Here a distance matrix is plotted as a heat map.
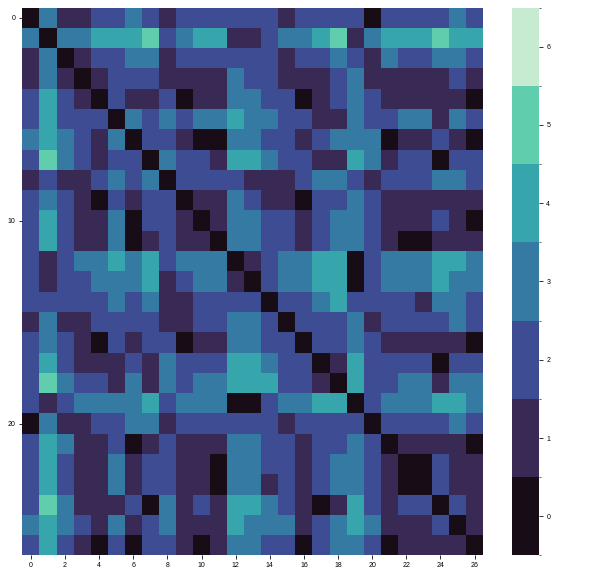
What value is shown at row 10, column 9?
1
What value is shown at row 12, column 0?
2
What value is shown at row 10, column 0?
2
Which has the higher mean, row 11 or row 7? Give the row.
7
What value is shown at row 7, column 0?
2
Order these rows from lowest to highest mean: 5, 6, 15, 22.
22, 6, 15, 5
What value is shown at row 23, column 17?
2
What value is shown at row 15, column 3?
1
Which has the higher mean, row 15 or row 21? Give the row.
15
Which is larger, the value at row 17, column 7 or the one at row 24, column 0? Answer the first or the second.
the second
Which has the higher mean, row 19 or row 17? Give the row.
19
